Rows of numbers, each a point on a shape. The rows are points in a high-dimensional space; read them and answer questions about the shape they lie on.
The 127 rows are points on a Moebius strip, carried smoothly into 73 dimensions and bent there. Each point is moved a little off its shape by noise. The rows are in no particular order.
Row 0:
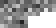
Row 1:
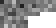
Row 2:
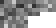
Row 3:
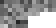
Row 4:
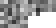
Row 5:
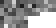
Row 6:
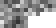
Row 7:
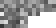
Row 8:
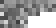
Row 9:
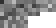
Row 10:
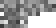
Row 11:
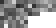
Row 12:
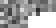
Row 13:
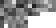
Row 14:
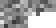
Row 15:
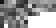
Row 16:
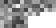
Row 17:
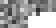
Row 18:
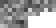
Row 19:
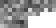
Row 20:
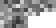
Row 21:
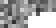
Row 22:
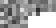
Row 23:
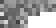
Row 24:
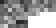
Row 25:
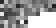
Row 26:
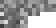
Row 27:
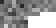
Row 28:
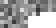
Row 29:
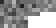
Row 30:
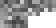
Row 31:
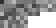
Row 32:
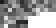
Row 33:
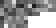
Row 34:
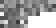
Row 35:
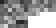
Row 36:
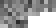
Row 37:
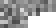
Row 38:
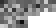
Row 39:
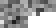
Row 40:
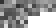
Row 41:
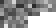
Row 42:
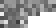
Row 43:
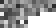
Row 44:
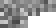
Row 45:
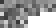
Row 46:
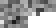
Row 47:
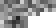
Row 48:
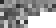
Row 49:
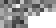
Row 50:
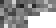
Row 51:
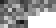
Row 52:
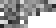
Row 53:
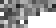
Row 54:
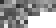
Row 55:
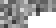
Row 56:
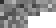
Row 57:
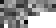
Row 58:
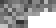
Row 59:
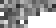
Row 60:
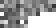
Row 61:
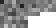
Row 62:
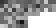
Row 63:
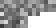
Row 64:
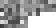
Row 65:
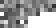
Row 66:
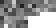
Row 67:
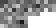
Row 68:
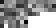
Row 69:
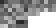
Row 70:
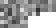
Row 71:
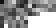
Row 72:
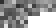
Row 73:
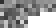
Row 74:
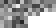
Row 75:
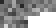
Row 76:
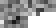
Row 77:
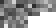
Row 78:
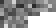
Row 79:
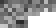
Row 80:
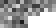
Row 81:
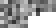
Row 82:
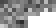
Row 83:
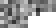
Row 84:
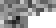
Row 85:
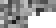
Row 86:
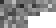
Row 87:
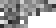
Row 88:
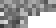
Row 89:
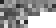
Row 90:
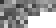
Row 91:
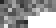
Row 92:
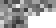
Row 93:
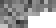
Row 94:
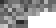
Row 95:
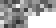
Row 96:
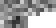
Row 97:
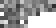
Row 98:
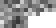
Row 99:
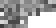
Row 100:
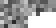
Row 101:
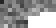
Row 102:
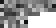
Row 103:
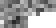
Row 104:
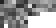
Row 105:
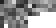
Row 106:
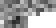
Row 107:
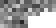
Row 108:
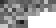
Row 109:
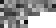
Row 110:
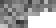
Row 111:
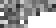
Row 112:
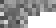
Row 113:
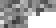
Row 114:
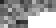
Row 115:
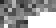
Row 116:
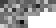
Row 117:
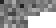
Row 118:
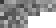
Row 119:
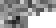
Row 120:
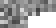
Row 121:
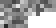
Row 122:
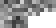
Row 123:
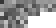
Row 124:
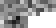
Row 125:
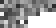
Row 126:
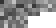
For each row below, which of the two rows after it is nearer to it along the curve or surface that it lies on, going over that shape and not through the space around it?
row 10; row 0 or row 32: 32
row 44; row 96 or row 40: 40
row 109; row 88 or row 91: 88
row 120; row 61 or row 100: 100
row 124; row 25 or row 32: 32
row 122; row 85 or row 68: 85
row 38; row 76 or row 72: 76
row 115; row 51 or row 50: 50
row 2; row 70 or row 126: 126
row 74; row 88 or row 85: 85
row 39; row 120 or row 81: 81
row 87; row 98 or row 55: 55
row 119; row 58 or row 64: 58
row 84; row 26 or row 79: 79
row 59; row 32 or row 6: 32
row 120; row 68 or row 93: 68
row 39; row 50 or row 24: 24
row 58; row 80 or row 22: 80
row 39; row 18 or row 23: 18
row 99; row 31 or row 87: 87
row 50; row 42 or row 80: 42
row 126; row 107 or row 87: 87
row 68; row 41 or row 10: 41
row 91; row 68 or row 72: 72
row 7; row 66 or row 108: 66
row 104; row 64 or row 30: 64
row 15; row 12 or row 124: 12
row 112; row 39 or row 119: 39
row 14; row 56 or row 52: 52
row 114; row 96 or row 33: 33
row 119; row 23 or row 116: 116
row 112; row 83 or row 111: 111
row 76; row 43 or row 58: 58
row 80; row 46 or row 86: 46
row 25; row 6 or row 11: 11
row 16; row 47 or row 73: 47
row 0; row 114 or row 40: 114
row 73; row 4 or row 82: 4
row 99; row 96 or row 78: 78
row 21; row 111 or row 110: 111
